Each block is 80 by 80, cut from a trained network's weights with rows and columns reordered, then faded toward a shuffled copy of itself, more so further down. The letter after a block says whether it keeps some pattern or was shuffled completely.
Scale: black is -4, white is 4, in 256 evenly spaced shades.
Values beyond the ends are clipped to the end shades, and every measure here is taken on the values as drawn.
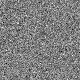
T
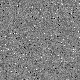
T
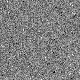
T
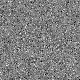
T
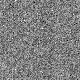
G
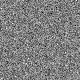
G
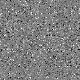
G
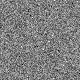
T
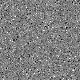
G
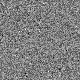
T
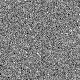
G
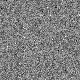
G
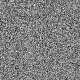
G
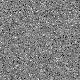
G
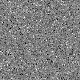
G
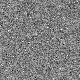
T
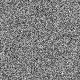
G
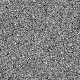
T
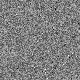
G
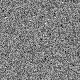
T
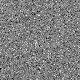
G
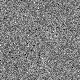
T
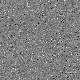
T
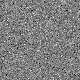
T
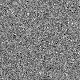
T
